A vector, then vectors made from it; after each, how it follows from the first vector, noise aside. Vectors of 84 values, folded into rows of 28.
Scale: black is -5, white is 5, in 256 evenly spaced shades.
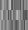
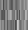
reversed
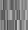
reversed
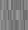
shrunk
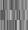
reversed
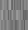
shrunk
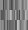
reversed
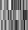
scaled up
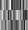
scaled up
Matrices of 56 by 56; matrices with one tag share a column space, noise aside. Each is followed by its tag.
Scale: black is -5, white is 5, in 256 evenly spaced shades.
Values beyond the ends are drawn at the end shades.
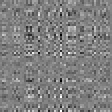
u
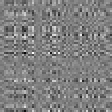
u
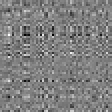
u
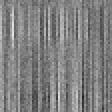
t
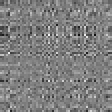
u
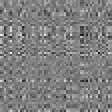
u
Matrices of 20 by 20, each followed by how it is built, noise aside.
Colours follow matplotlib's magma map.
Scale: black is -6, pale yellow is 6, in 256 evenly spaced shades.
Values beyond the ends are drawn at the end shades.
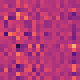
low rank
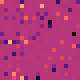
sparse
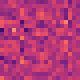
low rank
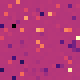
sparse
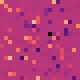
sparse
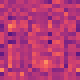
low rank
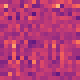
low rank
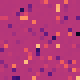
sparse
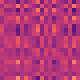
low rank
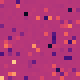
sparse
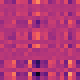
low rank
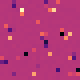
sparse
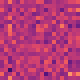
low rank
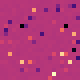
sparse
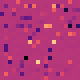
sparse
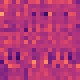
low rank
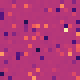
sparse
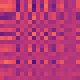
low rank
